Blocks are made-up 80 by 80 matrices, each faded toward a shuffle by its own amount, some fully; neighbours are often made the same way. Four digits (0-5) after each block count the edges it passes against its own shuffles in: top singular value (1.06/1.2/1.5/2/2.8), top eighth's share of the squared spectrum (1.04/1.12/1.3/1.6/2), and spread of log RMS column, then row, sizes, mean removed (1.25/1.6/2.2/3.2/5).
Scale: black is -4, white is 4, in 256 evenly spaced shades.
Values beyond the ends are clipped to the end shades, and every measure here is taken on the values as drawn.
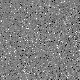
2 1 1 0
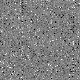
3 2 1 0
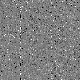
3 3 1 0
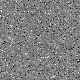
1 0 0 0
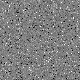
2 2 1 0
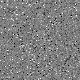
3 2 1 0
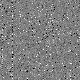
3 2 1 0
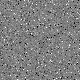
0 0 0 0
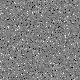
0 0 0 0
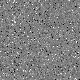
2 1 0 0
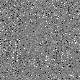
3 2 1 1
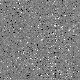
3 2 1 0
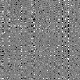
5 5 3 3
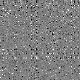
4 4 2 2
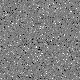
0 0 0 0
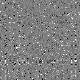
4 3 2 2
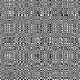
5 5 4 4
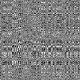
5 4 3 3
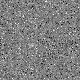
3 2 0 0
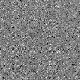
4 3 1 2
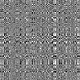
5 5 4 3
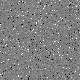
2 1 1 0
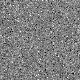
0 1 1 0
